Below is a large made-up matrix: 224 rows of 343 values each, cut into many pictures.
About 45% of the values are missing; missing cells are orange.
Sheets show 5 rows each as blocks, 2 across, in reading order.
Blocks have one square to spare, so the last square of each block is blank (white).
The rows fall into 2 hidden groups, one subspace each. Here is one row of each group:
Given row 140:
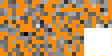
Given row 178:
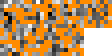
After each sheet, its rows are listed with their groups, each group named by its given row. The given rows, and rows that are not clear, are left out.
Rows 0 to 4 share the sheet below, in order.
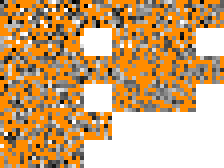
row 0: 140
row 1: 178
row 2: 178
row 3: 178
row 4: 140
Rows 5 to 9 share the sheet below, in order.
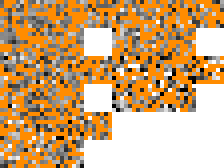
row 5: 178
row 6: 140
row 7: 140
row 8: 178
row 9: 140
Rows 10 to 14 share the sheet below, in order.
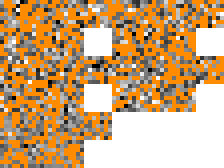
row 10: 178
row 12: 178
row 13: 140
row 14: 140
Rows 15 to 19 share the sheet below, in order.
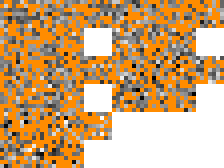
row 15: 178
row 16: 178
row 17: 140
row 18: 140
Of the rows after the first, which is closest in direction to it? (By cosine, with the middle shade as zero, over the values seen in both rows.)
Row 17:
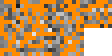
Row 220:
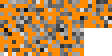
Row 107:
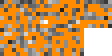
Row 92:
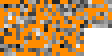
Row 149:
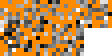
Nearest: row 107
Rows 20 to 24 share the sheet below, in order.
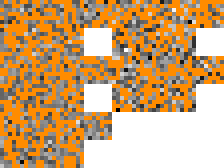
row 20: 140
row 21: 140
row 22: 140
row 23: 178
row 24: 140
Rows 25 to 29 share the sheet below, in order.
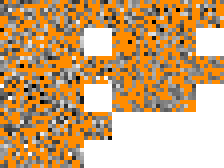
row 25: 140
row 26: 140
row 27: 140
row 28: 178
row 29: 140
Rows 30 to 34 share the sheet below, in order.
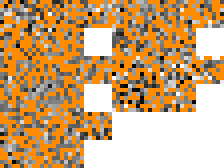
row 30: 178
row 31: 140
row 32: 140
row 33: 140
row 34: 140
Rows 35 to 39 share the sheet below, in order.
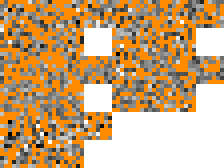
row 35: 140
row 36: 178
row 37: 140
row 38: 178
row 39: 140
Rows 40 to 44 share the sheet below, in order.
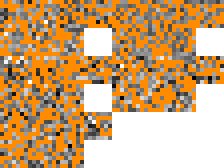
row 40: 140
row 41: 140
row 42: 178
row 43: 140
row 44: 178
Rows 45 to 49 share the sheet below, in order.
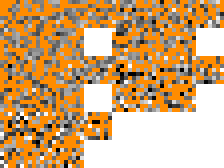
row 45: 178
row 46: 140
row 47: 140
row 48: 178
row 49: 178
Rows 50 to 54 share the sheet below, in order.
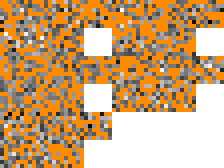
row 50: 140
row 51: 140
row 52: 140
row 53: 178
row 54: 178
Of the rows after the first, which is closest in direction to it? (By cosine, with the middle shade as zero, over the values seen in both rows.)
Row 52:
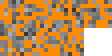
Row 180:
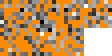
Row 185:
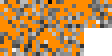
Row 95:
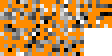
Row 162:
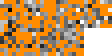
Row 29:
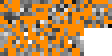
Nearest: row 180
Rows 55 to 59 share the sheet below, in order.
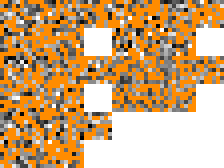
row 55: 178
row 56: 178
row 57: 178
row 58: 140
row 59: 178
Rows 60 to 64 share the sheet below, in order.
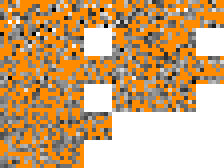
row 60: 140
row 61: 140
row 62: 140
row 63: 178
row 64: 140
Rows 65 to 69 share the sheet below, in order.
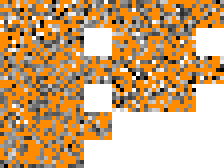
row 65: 140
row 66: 140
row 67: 140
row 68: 178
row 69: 178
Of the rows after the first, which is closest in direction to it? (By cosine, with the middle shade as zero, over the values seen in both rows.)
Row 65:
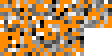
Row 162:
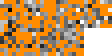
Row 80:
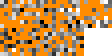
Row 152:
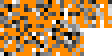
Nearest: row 80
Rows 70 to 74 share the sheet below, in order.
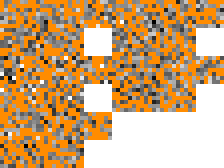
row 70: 140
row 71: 140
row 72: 140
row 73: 140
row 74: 140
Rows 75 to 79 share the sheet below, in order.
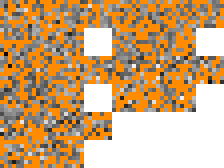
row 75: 178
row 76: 178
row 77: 140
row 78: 140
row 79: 140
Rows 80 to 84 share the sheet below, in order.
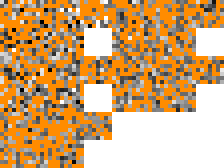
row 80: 140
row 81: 178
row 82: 178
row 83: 178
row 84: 178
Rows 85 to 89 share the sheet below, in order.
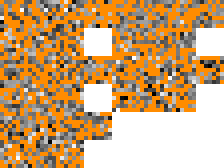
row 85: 140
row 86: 178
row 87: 140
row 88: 178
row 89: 178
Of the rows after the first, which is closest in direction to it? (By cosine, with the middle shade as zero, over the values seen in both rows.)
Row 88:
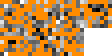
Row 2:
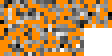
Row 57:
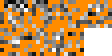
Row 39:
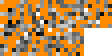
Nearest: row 39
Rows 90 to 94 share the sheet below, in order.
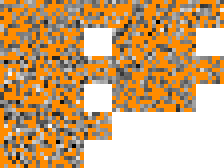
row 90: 140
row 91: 140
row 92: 178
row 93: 178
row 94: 178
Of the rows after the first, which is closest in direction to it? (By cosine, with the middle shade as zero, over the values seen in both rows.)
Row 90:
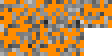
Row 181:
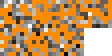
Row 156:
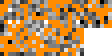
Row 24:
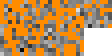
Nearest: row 24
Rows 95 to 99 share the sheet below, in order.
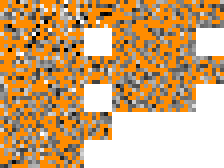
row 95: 140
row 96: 178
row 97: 178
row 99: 140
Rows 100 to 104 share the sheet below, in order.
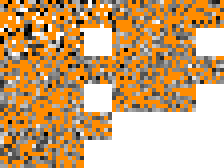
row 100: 178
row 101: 140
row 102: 140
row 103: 140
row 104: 140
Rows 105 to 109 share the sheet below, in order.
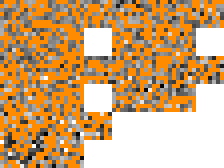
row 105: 140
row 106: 178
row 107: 140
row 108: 140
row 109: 140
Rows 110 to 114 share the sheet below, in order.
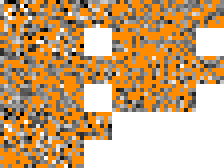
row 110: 178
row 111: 178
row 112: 178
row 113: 140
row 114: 178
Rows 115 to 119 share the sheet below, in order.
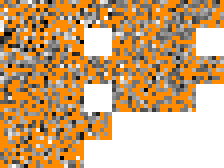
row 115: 140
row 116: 140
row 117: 140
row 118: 140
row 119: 178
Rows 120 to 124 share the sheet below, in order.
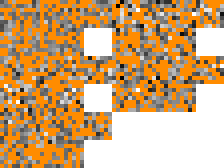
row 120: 140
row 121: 178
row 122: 178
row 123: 140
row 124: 140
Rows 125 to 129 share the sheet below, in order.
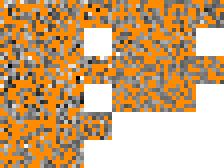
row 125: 178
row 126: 178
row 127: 140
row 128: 140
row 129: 140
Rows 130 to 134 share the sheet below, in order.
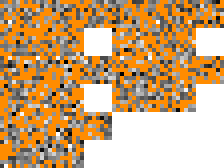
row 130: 140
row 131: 140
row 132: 178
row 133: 178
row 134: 178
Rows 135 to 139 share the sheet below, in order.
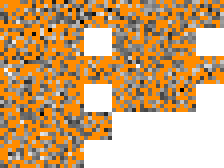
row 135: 140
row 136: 178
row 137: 178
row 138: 178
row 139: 140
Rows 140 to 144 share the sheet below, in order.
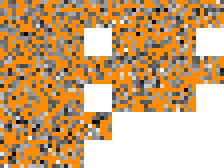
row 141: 140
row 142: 178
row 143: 178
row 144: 178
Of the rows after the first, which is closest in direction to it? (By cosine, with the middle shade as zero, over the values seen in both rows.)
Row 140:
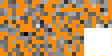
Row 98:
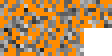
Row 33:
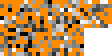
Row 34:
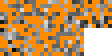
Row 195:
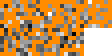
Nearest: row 33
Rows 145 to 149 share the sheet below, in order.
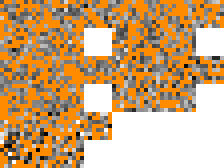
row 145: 140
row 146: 140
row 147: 178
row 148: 140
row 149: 140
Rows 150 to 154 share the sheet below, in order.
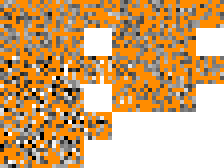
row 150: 178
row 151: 140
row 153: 178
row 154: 140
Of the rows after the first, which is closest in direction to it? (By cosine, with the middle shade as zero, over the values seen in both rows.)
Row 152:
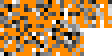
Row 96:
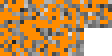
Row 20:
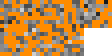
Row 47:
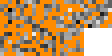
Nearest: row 47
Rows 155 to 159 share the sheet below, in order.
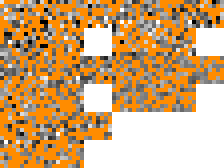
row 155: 140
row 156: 140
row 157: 140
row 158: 178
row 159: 178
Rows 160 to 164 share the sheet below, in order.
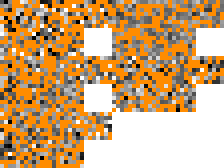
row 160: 140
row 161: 178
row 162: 140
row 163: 178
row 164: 140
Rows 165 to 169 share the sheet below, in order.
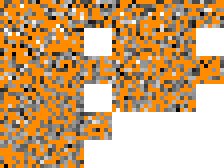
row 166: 178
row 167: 140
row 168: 178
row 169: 178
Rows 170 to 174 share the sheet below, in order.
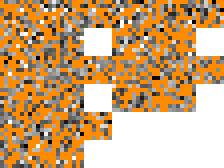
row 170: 140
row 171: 140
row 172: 178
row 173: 140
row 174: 140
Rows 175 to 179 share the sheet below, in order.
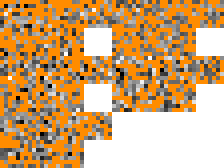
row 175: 178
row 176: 178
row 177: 140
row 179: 140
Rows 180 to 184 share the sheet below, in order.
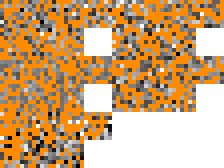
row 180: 140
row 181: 178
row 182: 140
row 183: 178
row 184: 140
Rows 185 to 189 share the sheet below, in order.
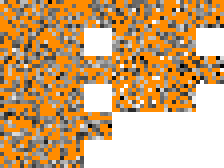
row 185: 140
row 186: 140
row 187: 178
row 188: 140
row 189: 178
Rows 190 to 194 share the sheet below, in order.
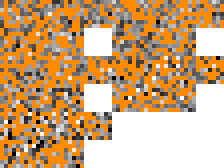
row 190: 178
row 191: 140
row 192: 178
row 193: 140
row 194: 140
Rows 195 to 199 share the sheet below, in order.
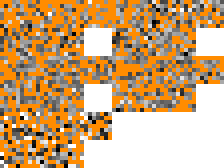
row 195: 178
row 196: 140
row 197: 178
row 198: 178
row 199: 178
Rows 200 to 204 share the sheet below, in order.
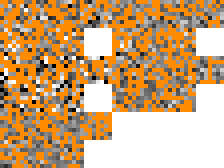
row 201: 178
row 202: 140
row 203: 178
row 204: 178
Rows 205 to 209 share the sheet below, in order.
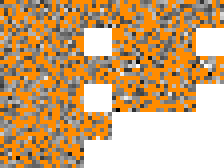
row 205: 140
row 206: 178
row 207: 140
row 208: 178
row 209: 140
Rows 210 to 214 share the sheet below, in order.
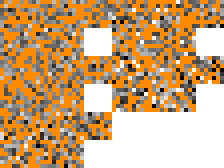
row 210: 178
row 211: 140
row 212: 140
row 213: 178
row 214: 178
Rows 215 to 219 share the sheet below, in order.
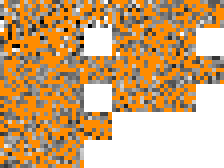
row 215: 140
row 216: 178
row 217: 178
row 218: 140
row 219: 140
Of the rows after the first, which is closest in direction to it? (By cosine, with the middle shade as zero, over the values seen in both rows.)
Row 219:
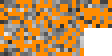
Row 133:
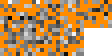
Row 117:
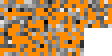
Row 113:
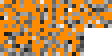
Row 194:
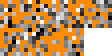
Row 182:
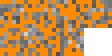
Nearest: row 182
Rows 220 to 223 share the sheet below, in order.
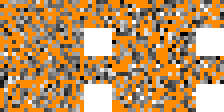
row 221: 178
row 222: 140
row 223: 140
